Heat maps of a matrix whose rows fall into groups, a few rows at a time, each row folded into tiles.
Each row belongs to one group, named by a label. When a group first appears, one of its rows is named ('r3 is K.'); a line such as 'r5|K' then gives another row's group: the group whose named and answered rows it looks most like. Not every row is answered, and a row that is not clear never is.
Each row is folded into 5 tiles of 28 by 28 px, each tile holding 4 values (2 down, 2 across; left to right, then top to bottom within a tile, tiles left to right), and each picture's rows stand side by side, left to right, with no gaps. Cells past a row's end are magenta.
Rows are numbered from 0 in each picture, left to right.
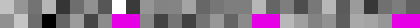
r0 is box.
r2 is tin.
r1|box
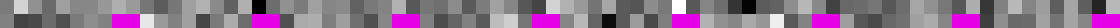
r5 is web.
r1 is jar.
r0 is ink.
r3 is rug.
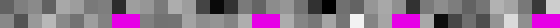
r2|web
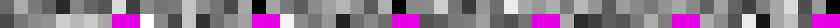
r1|jar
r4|ink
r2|jar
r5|web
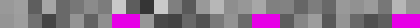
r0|box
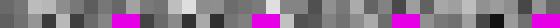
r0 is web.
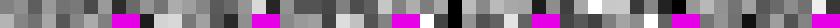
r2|web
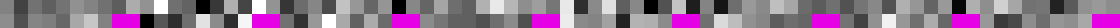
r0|rug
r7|ink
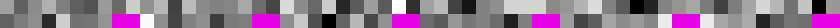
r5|jar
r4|ink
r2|box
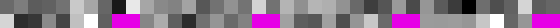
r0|rug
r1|box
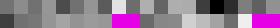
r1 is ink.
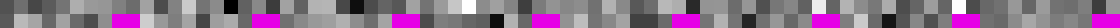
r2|ink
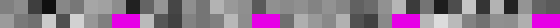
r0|web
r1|rug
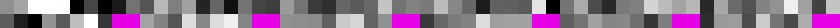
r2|web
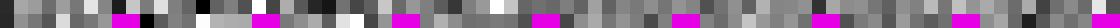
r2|web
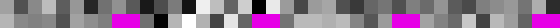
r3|web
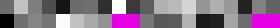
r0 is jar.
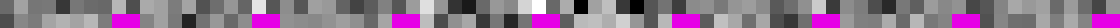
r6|web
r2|ink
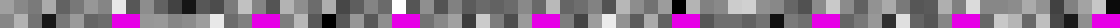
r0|box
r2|box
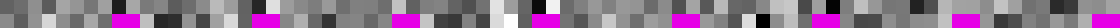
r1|rug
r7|ink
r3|rug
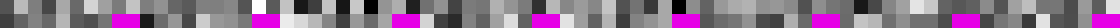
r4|jar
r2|tin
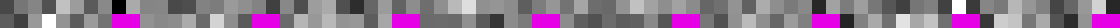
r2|ink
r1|web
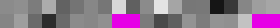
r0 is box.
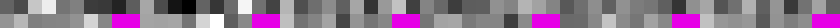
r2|tin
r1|web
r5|tin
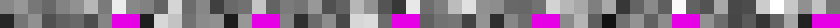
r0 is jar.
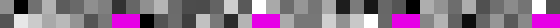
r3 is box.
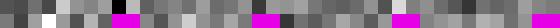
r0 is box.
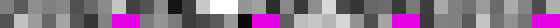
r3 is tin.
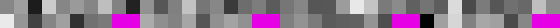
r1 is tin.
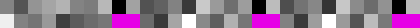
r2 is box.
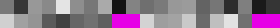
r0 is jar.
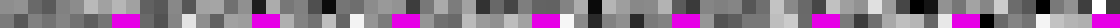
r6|ink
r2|web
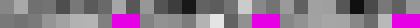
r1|web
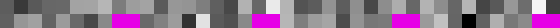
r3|box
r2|tin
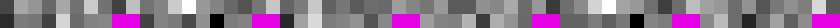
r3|web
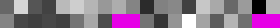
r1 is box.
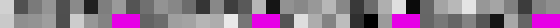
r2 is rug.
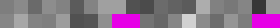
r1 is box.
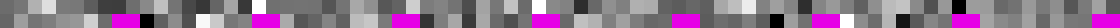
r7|tin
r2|rug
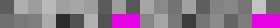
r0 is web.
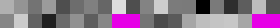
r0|box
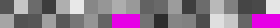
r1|rug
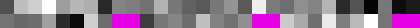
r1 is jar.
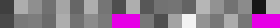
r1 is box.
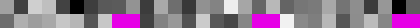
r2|jar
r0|ink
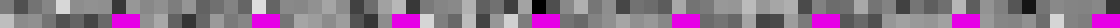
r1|box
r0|jar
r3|jar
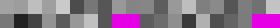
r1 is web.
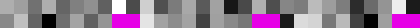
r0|box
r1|tin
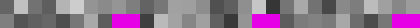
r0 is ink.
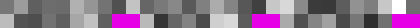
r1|rug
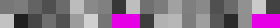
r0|rug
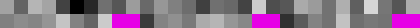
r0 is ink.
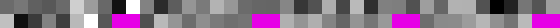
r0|rug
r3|ink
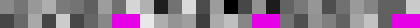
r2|rug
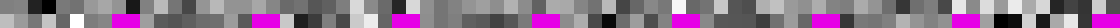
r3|jar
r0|web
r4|box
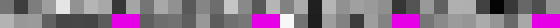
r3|ink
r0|jar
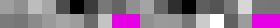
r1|web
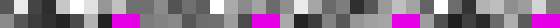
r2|ink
